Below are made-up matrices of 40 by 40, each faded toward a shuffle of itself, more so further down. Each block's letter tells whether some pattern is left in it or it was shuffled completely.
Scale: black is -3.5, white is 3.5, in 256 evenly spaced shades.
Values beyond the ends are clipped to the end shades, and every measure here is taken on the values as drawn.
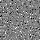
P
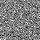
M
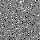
P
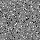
M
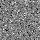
M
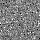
M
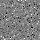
M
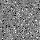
P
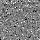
P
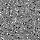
P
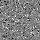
M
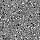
M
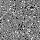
P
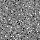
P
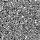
P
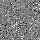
M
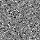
P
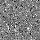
P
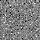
P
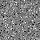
M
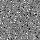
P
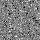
M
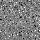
P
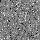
M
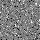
M
